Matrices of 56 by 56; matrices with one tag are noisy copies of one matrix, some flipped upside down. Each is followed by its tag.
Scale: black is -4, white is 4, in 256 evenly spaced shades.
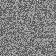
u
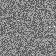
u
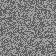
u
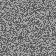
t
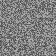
u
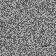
u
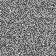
u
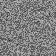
t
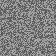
u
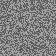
t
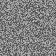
t
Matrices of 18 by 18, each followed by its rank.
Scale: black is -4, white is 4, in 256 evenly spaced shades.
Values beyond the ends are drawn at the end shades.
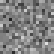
full rank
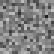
full rank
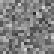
full rank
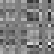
two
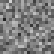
full rank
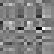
two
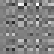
two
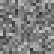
full rank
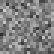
full rank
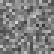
full rank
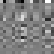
two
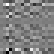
two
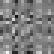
two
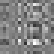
two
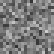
full rank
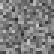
full rank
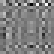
two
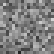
full rank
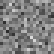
full rank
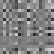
two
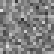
full rank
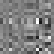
two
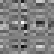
two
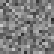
full rank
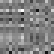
two
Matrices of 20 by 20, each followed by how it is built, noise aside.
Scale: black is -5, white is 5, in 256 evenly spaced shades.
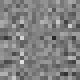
low rank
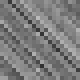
Toeplitz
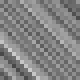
Toeplitz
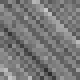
Toeplitz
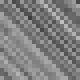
Toeplitz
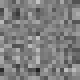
low rank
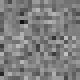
low rank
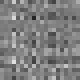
low rank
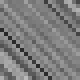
Toeplitz
